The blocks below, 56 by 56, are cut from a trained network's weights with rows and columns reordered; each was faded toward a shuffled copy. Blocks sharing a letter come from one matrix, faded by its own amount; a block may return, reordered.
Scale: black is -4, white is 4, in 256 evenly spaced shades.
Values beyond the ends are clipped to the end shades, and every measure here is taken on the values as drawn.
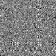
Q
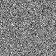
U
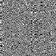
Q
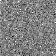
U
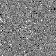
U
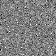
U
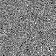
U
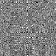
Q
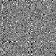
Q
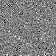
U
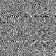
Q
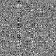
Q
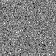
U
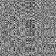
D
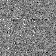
U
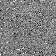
U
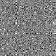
Q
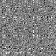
Q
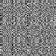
D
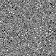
U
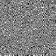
Q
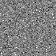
U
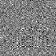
Q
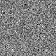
U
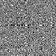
Q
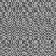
D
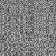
D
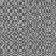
D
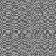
D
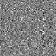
Q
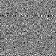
Q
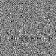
Q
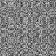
D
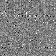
U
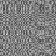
D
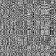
D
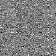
Q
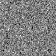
U
